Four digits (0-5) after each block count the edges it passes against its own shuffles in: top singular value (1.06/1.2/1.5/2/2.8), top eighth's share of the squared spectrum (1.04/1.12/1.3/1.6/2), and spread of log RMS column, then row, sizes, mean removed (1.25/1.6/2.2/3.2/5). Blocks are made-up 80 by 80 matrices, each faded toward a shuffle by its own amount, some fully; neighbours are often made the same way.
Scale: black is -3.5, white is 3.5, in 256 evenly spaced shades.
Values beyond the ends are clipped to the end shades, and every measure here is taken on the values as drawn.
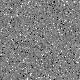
0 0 0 0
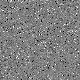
2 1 0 1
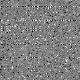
4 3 1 2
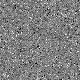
1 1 0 0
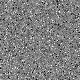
0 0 0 0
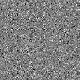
4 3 1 1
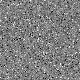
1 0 0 0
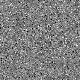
3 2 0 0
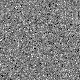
2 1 0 0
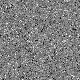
2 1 0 0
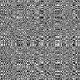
5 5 3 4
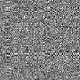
4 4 2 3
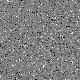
0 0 0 0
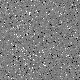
0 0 0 0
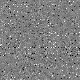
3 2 0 1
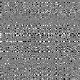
4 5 2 4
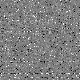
3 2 0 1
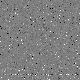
2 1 0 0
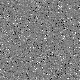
1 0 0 0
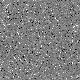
0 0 0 0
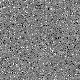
2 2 0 0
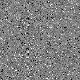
3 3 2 1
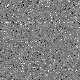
2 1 0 1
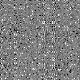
4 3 2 2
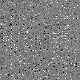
3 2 1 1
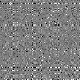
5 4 2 3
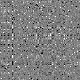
4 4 2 2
